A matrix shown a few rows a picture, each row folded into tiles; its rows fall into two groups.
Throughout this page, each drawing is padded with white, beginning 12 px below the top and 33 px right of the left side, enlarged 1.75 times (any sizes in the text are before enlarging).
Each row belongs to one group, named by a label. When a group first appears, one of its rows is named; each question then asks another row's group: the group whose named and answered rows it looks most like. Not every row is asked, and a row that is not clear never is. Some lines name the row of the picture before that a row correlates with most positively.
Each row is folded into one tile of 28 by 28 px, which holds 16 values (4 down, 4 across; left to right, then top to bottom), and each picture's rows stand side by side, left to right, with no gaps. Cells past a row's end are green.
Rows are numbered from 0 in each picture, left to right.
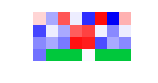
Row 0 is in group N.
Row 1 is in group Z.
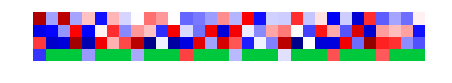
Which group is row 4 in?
Z
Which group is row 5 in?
Z
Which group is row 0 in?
N
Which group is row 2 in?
Z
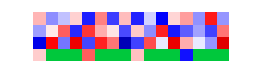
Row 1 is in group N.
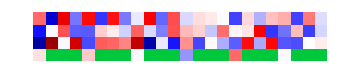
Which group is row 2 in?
Z
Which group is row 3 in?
Z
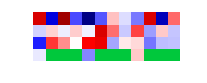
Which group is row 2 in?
Z
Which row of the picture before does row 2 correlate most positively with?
2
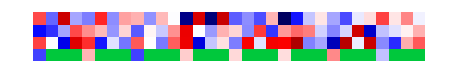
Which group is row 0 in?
N
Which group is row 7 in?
N
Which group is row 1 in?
Z
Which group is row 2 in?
N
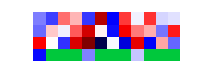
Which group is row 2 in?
Z
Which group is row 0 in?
N
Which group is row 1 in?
Z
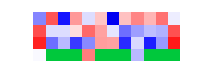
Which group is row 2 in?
N
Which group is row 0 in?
Z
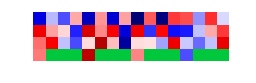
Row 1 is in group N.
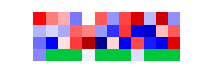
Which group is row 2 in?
N
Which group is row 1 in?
Z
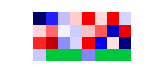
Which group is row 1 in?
Z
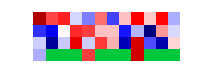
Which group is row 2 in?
N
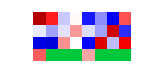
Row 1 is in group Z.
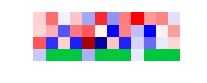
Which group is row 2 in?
N
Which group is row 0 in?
Z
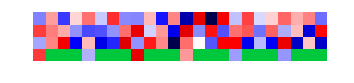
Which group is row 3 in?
Z
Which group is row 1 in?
N
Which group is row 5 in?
Z
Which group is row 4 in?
Z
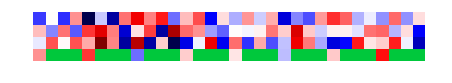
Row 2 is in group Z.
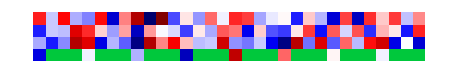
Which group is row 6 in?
Z
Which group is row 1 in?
Z
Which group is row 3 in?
N
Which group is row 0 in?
N
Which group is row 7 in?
Z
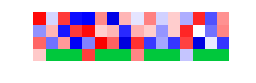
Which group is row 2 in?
Z
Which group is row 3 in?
Z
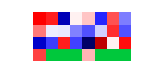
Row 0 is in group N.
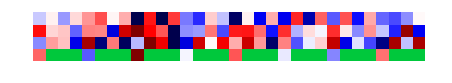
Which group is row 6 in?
Z
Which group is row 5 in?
Z
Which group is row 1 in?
Z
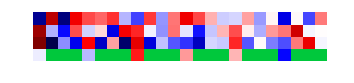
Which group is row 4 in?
Z
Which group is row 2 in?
Z
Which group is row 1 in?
Z
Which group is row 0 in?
Z
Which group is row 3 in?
N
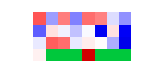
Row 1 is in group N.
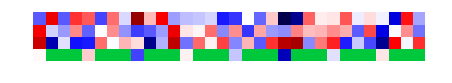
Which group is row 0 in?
Z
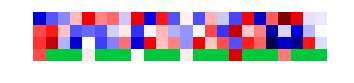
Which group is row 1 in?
N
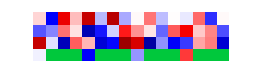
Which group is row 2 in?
Z
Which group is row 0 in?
N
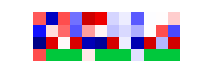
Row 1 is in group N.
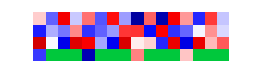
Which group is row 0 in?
N
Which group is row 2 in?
Z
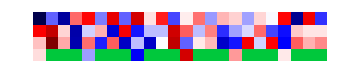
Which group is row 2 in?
N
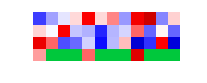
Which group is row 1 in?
N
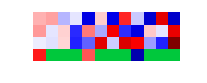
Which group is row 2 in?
N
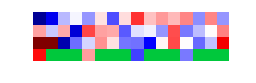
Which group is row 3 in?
N
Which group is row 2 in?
N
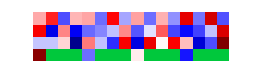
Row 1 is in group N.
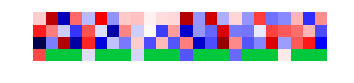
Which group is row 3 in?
N
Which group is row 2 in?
Z
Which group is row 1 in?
Z
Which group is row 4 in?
N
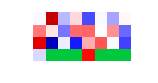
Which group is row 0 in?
Z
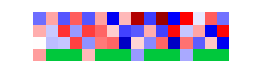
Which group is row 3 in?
Z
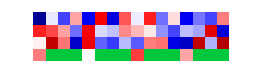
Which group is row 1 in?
Z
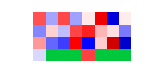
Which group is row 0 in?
N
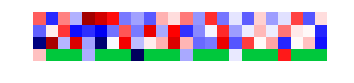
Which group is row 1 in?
N
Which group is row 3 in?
N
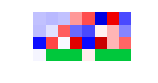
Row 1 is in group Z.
